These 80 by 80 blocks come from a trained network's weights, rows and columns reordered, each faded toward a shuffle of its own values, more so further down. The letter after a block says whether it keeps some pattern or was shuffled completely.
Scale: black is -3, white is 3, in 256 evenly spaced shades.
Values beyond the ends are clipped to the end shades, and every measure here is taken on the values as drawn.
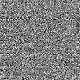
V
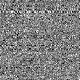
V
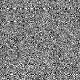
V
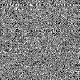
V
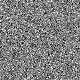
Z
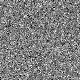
Z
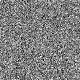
V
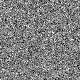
Z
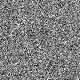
Z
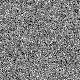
Z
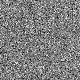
Z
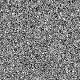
V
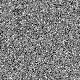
Z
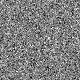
Z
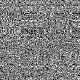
V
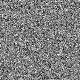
Z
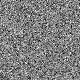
Z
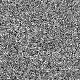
Z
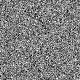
Z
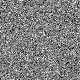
Z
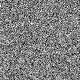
Z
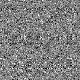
V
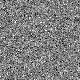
Z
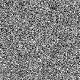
V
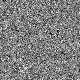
Z
